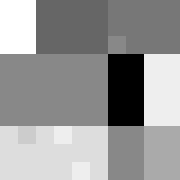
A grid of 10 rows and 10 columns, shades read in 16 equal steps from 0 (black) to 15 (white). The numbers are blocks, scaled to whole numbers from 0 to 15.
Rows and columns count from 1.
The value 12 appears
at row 8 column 2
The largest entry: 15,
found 6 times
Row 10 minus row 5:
5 5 5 5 6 5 8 8 -4 -4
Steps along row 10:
same same same up down down same up same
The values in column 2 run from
8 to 15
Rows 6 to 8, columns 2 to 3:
8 8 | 8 8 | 12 13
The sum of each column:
116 115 89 90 90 89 46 45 107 107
